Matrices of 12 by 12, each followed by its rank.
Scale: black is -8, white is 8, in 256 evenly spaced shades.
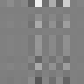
one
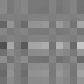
one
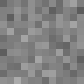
full rank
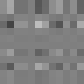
one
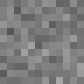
full rank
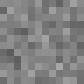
full rank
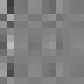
one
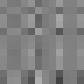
one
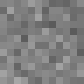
full rank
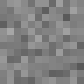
full rank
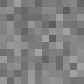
full rank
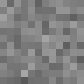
full rank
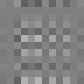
one
